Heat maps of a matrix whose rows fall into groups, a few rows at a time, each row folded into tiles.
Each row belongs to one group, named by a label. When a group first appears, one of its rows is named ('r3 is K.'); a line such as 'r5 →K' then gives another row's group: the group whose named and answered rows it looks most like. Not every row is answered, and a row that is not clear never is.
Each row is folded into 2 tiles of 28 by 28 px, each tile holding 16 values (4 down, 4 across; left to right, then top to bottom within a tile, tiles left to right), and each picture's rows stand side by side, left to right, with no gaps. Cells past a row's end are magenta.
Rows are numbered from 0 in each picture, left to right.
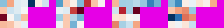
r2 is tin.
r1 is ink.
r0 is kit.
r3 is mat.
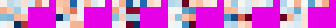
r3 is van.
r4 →mat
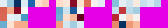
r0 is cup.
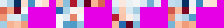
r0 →cup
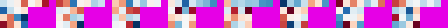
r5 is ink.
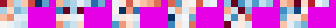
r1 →tin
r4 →kit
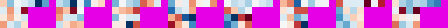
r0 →tin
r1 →cup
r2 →ink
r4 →mat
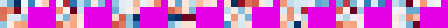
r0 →cup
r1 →kit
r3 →mat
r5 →tin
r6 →kit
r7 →van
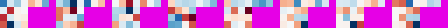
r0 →ink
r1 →cup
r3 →mat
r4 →tin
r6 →ink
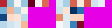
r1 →van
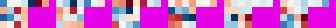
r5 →mat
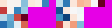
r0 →mat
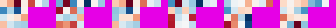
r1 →kit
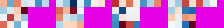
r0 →tin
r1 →cup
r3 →van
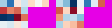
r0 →mat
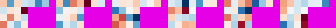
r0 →tin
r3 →cup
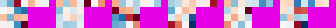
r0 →van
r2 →mat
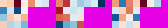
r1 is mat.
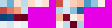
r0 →mat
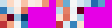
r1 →tin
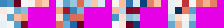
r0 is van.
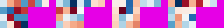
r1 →cup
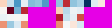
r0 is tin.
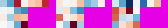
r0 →van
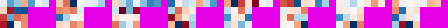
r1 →kit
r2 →tin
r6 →ink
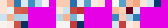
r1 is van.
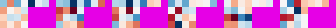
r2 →cup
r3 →ink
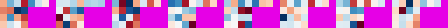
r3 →van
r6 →van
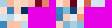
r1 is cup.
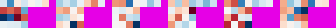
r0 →mat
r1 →ink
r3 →tin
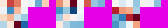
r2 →mat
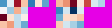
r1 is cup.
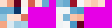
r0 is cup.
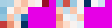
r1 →kit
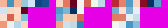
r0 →tin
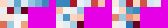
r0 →tin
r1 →van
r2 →van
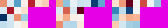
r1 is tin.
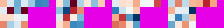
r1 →tin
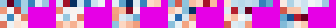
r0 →kit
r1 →kit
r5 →mat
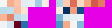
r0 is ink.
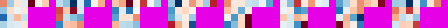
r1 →cup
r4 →mat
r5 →van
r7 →cup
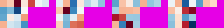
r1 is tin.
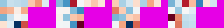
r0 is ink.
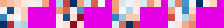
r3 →kit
